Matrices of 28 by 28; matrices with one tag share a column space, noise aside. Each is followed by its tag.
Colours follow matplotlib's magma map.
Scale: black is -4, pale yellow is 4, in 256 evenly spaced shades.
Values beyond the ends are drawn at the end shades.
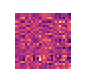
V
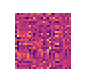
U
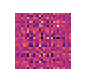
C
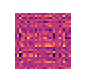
C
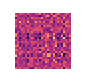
C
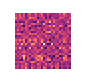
V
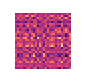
C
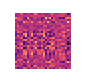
U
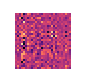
U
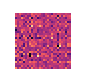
C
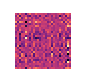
C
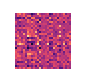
U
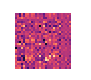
V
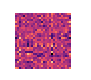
C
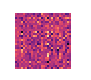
U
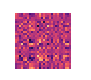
V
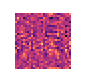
U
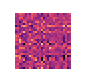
V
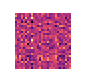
V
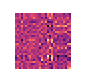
V
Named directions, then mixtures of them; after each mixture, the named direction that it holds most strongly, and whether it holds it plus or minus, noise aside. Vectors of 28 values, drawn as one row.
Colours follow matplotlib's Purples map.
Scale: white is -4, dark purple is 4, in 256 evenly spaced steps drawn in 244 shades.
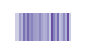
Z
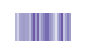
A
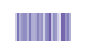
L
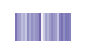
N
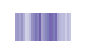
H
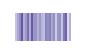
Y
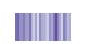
A, minus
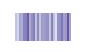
A, plus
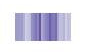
H, plus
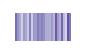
Y, minus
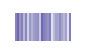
Z, minus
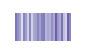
Y, minus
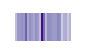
N, minus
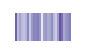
N, plus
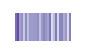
Z, minus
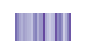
Y, minus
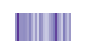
A, minus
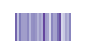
L, minus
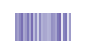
Y, plus
